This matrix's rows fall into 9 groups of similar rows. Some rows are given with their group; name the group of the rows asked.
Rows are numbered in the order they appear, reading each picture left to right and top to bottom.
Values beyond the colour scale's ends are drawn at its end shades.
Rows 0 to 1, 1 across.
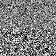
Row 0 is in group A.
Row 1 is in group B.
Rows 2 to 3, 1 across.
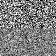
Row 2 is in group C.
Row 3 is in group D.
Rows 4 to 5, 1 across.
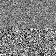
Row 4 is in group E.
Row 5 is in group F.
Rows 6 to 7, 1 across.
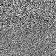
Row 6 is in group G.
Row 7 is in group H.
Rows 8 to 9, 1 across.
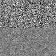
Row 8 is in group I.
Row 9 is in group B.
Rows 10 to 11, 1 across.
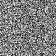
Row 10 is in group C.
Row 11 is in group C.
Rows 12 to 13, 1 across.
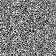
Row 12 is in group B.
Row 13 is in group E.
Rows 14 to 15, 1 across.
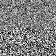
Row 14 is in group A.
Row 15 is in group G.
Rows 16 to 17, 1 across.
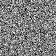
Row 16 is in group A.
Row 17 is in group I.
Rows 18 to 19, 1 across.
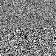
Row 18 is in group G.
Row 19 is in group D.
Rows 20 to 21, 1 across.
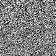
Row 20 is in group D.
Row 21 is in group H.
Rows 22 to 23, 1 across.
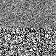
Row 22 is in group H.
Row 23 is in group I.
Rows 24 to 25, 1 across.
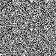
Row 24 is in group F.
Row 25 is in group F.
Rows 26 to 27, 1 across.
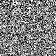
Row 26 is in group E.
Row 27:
A
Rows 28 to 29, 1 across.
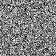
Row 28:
A
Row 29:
B
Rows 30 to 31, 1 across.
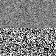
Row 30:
D
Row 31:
G
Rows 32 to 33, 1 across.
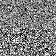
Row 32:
A
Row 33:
B
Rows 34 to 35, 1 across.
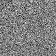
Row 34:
F
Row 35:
G
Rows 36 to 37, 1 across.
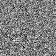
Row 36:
D
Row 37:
B
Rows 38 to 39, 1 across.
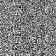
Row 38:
C
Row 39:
C
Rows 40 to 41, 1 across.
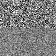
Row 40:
B
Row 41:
C
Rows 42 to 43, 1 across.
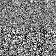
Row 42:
F
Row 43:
I
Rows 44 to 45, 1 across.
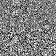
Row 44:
B
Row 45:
A
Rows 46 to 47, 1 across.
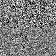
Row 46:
I
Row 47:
B
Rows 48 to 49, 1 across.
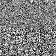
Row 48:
F
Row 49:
I
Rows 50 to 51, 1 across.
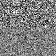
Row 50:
B
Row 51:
A
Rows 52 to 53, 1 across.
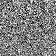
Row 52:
F
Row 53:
A
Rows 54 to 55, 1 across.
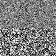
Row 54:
D
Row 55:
B
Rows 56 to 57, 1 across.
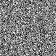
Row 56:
E
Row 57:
I
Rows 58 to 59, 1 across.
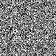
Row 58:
A
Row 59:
E
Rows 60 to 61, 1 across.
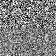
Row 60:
E
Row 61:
C
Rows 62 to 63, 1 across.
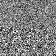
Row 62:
C
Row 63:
E
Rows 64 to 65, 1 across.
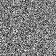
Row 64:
B
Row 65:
E
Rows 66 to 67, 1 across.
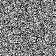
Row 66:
D
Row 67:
C
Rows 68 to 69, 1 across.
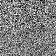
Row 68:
C
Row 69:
H
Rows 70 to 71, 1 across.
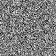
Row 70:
B
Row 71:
A
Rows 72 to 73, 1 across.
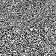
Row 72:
H
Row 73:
F
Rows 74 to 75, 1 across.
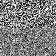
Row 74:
H
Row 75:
B
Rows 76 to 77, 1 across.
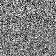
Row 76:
G
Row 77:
B
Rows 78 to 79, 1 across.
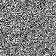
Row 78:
H
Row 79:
B
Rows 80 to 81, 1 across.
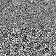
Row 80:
F
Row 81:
B
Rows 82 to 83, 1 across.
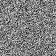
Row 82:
D
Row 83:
H
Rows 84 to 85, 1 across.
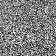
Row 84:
C
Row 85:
G
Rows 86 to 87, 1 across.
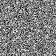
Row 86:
D
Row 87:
E
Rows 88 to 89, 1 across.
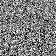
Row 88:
G
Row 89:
I
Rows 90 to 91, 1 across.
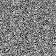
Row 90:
B
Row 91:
D
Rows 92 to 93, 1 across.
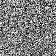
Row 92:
I
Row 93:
H
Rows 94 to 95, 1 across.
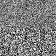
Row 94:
H
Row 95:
I
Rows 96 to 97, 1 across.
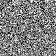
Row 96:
F
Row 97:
A
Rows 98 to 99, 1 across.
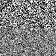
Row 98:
F
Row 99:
F
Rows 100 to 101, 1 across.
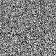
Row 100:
I
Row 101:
A
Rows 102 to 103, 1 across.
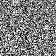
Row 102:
B
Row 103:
D
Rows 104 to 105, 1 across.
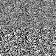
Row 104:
D
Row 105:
D
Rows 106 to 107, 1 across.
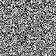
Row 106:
A
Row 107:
A
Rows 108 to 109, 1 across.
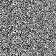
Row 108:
E
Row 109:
E
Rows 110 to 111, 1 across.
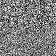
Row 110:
I
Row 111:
H
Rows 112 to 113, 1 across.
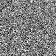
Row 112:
F
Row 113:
E
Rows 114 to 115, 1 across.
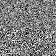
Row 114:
D
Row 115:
H
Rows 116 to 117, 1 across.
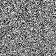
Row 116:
D
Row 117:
F
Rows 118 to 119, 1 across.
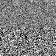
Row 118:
F
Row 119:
D
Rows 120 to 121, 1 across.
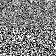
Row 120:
F
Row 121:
G
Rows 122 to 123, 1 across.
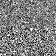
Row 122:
E
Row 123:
F
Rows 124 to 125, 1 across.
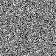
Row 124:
G
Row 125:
D
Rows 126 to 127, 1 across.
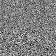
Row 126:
I
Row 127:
G
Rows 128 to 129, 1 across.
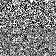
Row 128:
F
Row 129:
B
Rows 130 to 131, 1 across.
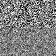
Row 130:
D
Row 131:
E
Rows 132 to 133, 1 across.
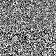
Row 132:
E
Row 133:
A
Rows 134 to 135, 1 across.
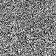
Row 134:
H
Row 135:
A
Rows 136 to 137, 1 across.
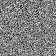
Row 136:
D
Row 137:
A
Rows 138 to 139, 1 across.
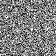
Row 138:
A
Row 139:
F
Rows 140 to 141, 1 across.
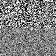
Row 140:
D
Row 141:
F
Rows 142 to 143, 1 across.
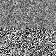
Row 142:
E
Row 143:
H
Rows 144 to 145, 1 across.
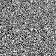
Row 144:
F
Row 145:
F
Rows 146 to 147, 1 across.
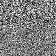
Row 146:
G
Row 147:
H
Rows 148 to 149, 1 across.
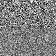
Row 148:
F
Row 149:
C
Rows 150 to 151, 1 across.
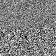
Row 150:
H
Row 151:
D
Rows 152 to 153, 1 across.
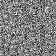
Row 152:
C
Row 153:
I
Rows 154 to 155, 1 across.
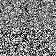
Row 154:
D
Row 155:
B
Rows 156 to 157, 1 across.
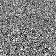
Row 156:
G
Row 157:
B
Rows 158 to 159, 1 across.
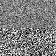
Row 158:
G
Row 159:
H
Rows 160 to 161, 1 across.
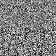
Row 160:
A
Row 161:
I
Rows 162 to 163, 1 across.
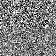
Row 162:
B
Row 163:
C
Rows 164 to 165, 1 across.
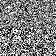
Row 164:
D
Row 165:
E
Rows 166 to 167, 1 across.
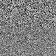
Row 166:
A
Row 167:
A
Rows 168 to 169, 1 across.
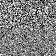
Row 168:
C
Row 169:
F
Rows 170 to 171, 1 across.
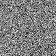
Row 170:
A
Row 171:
H
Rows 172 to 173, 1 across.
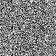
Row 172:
F
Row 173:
C
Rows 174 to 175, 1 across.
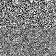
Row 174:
F
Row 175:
B
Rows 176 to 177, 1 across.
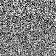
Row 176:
G
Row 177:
A
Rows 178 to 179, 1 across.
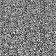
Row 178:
I
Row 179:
I
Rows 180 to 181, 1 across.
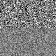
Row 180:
D
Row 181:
C
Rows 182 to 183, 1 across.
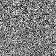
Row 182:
B
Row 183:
H
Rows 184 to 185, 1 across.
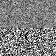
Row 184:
E
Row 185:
D
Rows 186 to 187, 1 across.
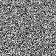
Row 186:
A
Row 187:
H
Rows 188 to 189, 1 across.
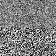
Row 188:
C
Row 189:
H
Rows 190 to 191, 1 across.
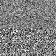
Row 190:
G
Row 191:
E
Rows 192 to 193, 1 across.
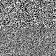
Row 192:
D
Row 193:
H
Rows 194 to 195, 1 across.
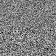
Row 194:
H
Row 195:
G
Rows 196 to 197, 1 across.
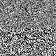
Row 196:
D
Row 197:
A
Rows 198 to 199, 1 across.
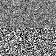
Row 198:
B
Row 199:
D
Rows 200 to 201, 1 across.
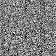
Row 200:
I
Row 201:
I
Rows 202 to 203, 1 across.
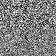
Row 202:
B
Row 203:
D
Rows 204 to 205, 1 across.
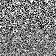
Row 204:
F
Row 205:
E
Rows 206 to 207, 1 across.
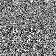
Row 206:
F
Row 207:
E
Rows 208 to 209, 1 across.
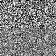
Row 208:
C
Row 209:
C
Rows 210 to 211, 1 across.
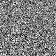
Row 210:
E
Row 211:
B
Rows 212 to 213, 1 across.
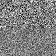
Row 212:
F
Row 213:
H
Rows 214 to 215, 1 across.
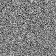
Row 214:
F
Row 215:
G
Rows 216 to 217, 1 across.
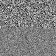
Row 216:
A
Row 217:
D
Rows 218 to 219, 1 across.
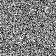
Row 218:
C
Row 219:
G
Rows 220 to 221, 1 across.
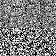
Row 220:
I
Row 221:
B
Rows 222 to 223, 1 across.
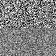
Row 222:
D
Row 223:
C
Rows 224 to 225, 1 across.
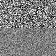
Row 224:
C
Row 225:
H
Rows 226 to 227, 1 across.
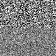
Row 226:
D
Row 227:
G
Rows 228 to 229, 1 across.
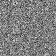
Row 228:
E
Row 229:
B
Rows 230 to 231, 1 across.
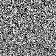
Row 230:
A
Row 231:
G
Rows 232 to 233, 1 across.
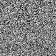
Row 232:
D
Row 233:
G
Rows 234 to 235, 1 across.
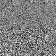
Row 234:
F
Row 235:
C
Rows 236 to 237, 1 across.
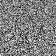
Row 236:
C
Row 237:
D
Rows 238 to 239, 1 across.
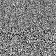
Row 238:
I
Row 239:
A
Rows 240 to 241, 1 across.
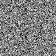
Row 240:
A
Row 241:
D
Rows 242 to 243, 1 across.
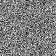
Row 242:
H
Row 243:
H
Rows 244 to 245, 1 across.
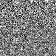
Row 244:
F
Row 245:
B
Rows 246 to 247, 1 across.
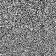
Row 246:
C
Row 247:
F
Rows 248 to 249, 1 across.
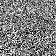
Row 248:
G
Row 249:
H
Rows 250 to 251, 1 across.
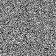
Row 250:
D
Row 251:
G
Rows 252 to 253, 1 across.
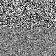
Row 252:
G
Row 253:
A
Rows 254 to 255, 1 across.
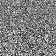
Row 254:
B
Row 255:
C
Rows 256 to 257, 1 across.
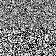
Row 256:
A
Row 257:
C
